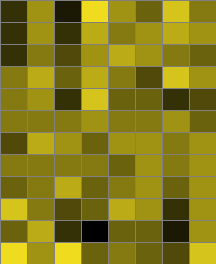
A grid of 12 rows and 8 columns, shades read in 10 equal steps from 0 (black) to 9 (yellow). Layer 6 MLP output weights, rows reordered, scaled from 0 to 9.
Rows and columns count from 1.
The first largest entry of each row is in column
4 4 5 7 4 4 2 6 3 1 2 1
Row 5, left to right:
5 6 2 8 4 4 2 3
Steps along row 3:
up down up up down down down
